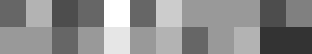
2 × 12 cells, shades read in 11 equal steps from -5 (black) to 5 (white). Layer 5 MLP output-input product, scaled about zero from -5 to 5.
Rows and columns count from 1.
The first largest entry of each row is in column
5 5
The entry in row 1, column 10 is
1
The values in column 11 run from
-3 to -2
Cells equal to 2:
3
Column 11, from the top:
-2 -3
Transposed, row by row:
-1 1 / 2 1 / -2 -1 / -1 1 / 5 4 / -1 1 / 3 2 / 1 -1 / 1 1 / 1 2 / -2 -3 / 0 -3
